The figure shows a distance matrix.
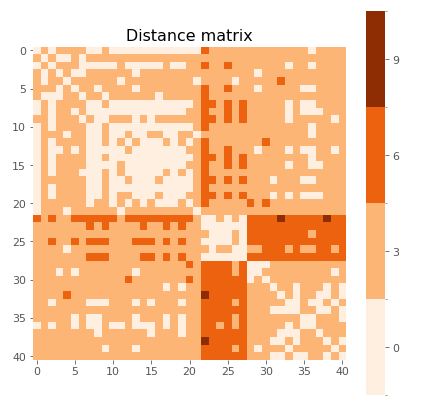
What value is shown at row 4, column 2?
3
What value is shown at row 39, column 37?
3
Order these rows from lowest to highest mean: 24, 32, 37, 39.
37, 39, 32, 24
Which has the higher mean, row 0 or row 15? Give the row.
15
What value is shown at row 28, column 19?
3
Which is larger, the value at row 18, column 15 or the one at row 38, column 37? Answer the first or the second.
the second
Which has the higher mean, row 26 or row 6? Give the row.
26
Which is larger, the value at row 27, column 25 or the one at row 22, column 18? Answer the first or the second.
the second
